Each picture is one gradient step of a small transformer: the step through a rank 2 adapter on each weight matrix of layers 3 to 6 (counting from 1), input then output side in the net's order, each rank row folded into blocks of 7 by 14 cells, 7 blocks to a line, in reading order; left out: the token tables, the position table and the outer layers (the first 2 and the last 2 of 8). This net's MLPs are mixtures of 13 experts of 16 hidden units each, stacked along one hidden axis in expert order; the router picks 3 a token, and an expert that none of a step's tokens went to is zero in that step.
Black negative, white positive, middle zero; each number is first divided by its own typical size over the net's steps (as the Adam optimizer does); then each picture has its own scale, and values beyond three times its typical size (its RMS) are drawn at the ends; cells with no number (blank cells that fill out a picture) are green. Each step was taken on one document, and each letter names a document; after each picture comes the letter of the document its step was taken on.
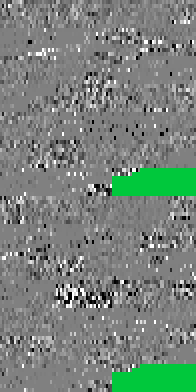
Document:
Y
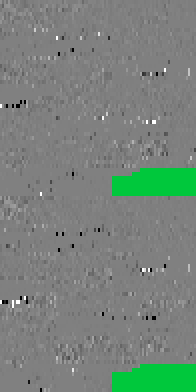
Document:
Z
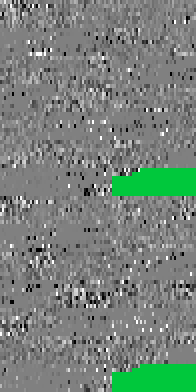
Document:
Y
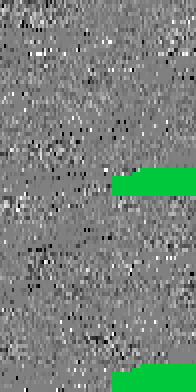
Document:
Y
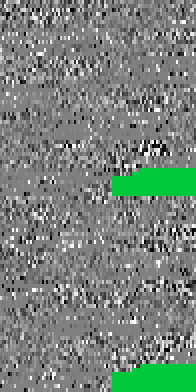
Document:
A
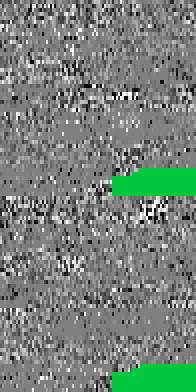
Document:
A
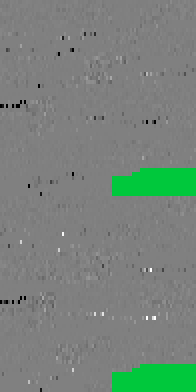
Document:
Z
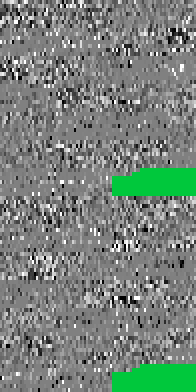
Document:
A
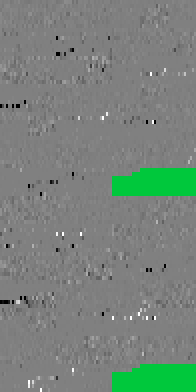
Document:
Z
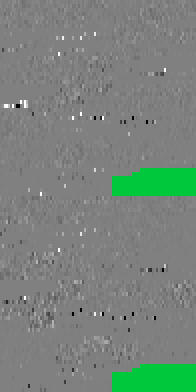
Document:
Z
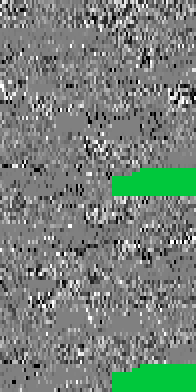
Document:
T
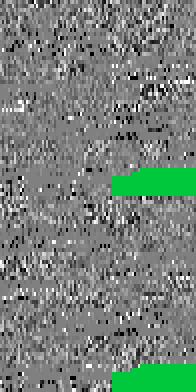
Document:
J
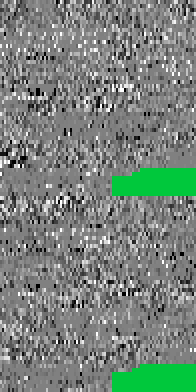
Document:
T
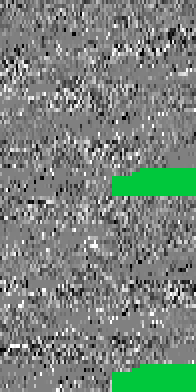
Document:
T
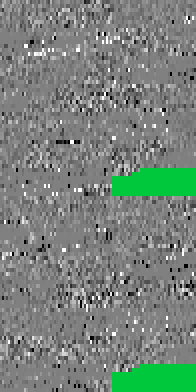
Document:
Y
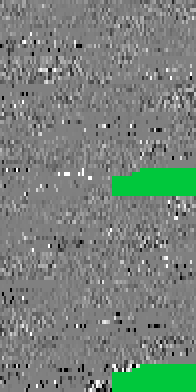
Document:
J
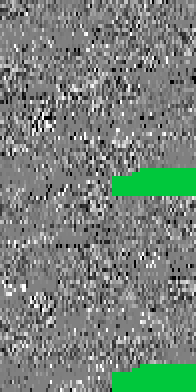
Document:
T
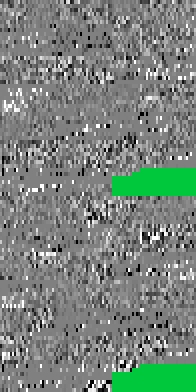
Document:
J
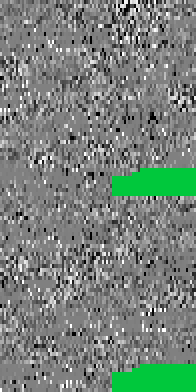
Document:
T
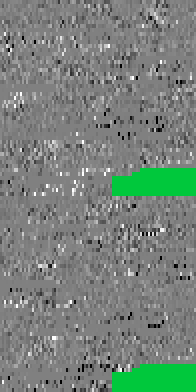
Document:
J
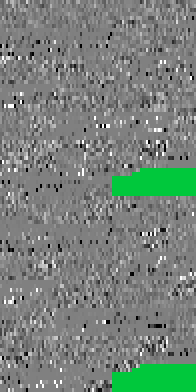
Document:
J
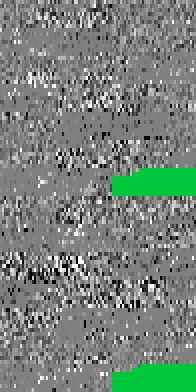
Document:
A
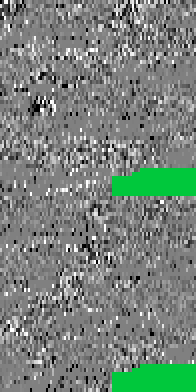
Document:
T
